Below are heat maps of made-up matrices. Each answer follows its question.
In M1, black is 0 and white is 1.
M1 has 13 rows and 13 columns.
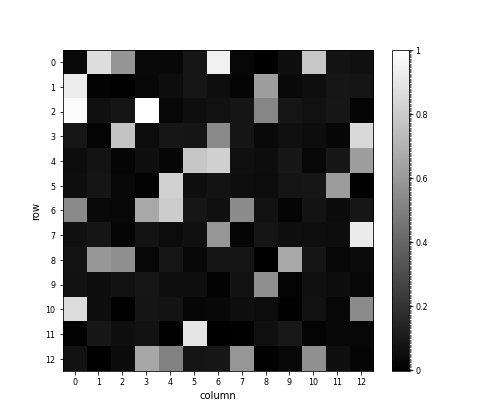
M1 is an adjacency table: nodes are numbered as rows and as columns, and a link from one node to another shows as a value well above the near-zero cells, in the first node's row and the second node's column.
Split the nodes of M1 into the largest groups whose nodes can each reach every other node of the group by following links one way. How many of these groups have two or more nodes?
1
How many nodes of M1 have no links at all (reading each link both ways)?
0
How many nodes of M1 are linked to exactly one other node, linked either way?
2
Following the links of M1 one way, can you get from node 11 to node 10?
yes
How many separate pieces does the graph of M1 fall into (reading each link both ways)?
1
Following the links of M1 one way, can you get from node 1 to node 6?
yes
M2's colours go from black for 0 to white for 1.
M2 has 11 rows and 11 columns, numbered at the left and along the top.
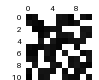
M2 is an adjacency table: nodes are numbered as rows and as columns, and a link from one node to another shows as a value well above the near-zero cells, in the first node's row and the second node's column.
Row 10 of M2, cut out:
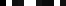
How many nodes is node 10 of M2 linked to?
4
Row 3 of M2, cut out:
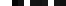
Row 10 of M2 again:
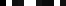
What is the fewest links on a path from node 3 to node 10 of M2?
2
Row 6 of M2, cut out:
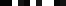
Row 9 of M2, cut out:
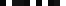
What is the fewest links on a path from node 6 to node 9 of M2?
2
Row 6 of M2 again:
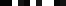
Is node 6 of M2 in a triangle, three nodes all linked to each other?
yes
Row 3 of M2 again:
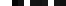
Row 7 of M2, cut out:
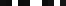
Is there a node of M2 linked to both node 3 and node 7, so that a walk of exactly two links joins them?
no
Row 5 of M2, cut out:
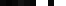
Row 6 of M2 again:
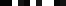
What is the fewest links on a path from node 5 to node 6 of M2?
1
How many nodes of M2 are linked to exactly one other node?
0
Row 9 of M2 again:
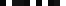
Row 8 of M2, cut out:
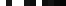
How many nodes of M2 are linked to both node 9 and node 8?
0
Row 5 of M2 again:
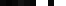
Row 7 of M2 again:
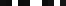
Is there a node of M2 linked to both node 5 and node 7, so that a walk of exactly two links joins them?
yes
